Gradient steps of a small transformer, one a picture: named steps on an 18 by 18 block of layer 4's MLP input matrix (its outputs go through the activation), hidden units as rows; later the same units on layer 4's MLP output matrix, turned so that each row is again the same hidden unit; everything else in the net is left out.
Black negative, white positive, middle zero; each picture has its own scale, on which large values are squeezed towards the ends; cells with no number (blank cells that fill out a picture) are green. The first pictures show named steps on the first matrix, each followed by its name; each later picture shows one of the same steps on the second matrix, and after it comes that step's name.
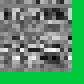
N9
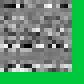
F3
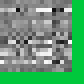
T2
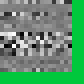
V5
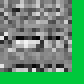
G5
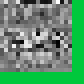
V5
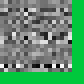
G5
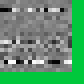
T2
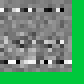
T2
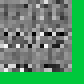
F3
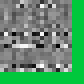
F3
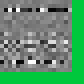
T2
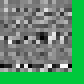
G5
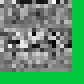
V5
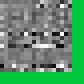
F3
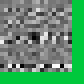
G5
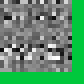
N9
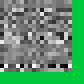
G5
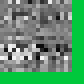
N9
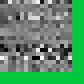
N9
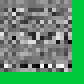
G5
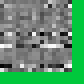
F3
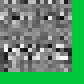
N9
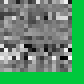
N9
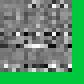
F3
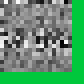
V5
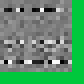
T2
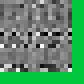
F3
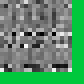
F3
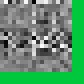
V5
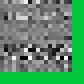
N9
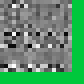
F3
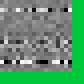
T2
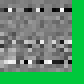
T2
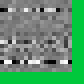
T2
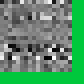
N9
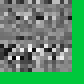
N9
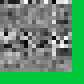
V5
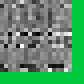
F3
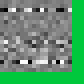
T2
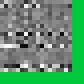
F3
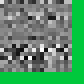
N9
